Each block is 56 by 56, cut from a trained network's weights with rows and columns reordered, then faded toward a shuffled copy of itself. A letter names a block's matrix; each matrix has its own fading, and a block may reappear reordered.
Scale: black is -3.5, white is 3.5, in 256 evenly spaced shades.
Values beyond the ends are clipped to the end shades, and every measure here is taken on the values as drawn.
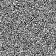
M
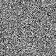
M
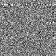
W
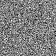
M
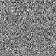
W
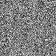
M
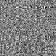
W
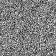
M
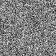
M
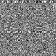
W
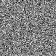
M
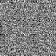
W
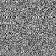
W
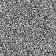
M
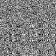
W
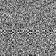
W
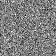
M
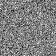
M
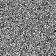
M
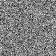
M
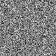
M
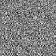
W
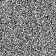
M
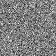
M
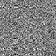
W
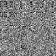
W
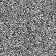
M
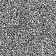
M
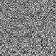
W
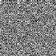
W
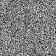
M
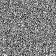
M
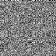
W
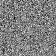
M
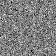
M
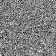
M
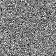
M
